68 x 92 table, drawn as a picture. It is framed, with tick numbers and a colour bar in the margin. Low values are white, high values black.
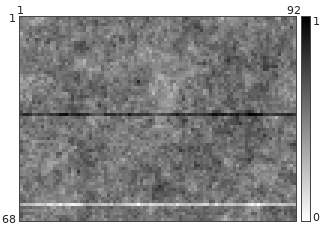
No overall slope runs across the table. The distribution is heavy-tailed on both sides. Rows 33 and 63 stand out from the rest. The grain runs across in streaks.
